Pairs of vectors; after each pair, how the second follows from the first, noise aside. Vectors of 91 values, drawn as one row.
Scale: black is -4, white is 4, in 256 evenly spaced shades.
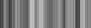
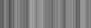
shrunk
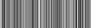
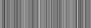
shrunk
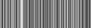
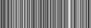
reversed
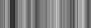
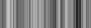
reversed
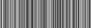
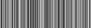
reversed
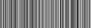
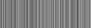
shrunk
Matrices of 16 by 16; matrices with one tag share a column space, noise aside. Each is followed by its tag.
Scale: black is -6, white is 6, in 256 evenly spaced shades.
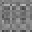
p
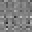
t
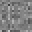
p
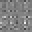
t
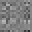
p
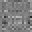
t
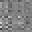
t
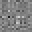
t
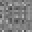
p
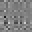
t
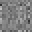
p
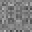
p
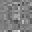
p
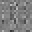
p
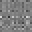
t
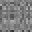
p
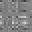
t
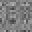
p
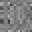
p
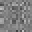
p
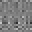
t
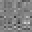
t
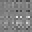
t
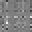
t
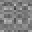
p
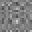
p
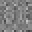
p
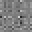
t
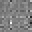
t
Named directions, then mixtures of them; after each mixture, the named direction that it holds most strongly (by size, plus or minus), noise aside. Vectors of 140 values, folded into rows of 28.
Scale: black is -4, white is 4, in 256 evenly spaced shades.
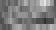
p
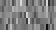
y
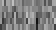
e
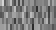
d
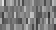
e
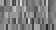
y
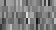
e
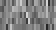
y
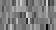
y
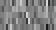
y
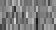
e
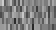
d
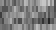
p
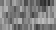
p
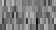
e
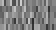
d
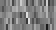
y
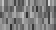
d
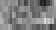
p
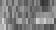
p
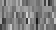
e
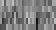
e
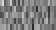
d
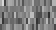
e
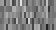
y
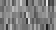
y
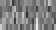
e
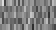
d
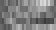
p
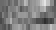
p
